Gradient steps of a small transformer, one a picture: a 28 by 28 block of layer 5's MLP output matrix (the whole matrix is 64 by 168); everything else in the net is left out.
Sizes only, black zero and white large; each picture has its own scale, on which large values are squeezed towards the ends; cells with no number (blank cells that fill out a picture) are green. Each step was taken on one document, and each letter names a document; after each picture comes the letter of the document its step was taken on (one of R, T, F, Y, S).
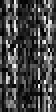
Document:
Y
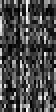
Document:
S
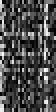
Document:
S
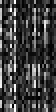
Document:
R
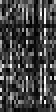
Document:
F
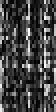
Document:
S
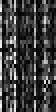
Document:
R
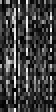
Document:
Y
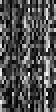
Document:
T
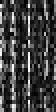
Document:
F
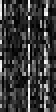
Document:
F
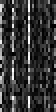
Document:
F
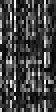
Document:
Y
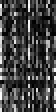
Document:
F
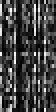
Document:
R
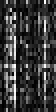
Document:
Y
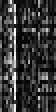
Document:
R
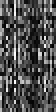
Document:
T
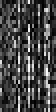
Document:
T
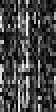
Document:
T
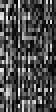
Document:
T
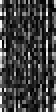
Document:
F
